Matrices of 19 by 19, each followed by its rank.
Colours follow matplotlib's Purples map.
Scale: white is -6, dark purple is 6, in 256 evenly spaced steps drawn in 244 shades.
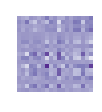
two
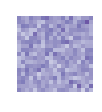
full rank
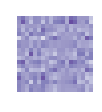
three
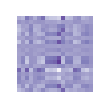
two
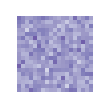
full rank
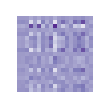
two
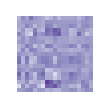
three
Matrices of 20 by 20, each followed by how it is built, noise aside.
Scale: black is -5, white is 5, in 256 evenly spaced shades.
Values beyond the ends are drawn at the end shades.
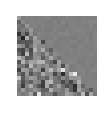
lower triangular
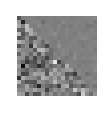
lower triangular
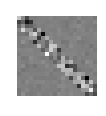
banded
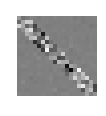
banded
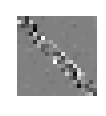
banded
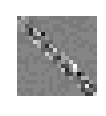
banded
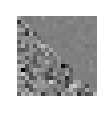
lower triangular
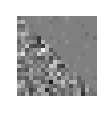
lower triangular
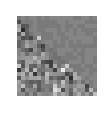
lower triangular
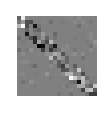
banded
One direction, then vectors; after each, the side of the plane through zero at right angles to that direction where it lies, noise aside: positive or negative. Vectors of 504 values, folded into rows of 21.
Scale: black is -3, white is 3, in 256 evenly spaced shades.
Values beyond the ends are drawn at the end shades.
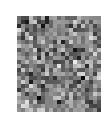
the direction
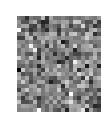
positive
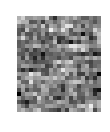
negative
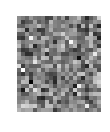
positive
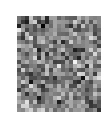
positive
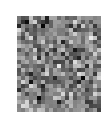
positive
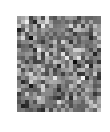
negative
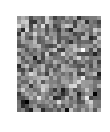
negative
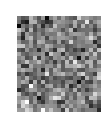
positive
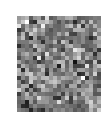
negative
